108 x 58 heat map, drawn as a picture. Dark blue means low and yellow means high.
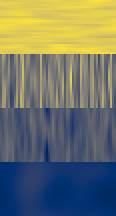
It is made of 4 by 1 panels. Panel 1,1: very high, streaked across, faint in contrast. Panel 2,1: middling, streaked downward, strong in contrast. Panel 3,1: low, streaked downward. Panel 4,1: very low, smooth, faint in contrast.
